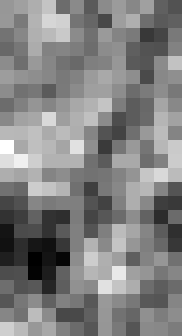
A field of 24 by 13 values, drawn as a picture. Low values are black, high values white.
Mirror symmetry: none. Average level on the scale: 50%. Ninth with the highest average: middle left. Ninth with the lowest average: bottom left.
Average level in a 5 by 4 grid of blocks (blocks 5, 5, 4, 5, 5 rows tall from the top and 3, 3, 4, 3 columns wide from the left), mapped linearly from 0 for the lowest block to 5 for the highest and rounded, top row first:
3 4 3 2 | 4 4 3 3 | 5 4 3 4 | 0 1 3 2 | 2 2 3 3
